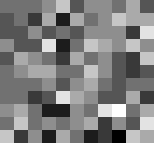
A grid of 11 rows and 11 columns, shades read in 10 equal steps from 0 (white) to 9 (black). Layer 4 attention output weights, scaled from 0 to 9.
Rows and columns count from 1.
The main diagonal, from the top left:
5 5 4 1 7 5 3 6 0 6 3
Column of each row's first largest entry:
6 5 10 5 5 10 5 3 4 8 9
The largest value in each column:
6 7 7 8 8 6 8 7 9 7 7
